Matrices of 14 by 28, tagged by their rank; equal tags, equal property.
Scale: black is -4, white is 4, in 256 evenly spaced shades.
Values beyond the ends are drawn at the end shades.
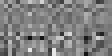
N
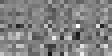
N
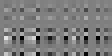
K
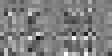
N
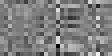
N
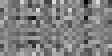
N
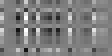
K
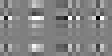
K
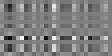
K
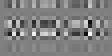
K
